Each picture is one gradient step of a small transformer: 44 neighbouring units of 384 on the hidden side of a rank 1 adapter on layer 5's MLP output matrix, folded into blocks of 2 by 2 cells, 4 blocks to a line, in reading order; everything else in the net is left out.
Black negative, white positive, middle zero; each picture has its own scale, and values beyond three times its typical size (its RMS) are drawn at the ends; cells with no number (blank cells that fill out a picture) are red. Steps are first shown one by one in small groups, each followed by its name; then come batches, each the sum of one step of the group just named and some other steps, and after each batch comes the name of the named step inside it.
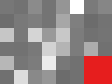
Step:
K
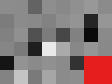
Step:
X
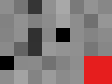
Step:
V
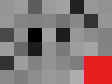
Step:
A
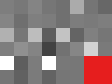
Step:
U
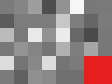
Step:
K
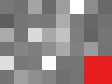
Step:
K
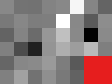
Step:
X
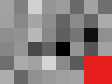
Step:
U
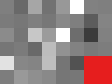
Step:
K
